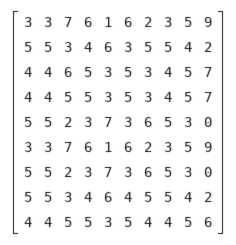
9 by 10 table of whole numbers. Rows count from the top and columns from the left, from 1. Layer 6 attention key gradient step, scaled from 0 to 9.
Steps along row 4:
same up same down up down up up up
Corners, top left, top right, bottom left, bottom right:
3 9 4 6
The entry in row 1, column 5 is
1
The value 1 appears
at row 1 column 5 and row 6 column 5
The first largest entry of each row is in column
10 5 10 10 5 10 5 5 10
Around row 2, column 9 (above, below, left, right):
5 5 5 2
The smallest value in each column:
3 3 2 3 1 3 2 3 3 0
